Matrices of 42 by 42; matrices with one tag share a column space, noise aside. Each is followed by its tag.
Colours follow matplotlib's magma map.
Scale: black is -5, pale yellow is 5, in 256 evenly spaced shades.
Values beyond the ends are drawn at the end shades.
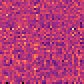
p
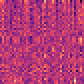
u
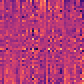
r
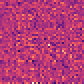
p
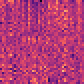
u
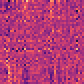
r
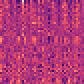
u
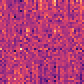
r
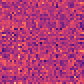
p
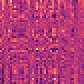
r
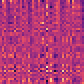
u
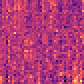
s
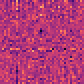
r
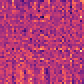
r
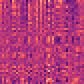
u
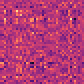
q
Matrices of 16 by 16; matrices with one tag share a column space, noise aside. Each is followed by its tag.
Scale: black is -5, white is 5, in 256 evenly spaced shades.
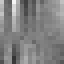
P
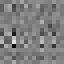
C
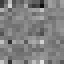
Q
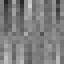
P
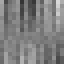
P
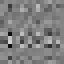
C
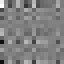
Q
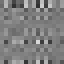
Q
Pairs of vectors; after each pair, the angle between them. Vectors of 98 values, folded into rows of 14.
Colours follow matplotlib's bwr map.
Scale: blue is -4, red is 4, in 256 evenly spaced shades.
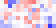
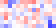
nearly parallel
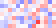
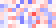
nearly parallel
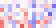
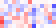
partly aligned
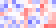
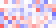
partly opposed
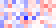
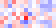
nearly opposite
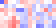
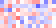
orthogonal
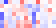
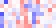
nearly parallel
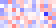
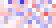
partly opposed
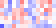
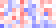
nearly parallel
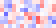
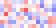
nearly opposite
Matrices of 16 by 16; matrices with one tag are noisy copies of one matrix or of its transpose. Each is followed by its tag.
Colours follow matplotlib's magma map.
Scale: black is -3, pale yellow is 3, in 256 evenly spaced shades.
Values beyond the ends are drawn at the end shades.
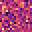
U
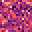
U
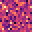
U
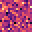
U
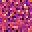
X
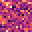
U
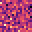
X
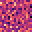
X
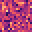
U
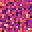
X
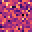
U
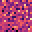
X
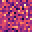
X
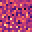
X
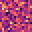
U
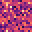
U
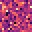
U
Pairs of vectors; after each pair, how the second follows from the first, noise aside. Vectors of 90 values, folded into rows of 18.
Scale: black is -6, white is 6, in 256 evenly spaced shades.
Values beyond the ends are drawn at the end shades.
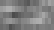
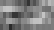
scaled up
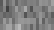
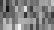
scaled up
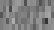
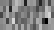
scaled up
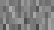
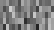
scaled up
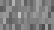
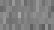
shrunk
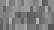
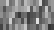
scaled up
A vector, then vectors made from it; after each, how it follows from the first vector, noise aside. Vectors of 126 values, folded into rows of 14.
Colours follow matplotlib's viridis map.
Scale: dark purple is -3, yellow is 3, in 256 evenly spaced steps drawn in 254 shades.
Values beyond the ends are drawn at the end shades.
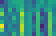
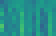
shrunk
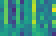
reversed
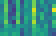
reversed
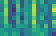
reversed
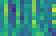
reversed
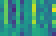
reversed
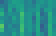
shrunk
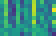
reversed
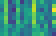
reversed
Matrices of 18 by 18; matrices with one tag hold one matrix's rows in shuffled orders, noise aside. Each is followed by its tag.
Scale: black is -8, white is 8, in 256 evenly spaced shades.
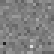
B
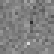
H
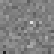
B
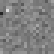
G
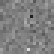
H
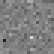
B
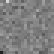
G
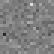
B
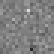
H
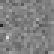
G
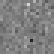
H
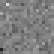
G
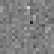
H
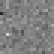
G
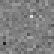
B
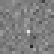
H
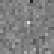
H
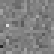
G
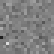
G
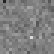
B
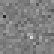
B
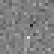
H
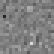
B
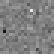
B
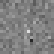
H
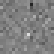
H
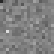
G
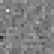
G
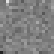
G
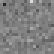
B
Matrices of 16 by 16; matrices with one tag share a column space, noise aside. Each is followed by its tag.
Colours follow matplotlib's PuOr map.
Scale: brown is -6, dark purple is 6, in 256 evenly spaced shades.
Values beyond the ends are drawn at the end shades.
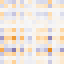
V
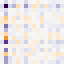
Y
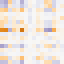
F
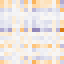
F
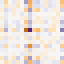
F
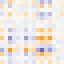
V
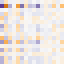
Y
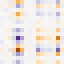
V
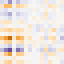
V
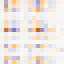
F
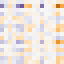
Y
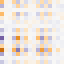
V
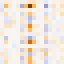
Y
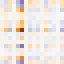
F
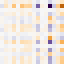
Y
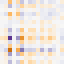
V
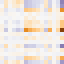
F
